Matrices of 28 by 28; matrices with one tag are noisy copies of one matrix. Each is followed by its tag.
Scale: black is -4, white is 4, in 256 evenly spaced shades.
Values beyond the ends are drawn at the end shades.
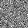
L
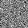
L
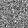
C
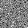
L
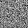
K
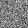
K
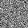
L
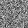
C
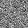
L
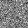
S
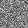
L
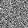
L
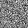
K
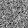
C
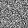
K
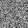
S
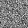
K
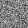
K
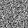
C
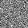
L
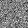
S
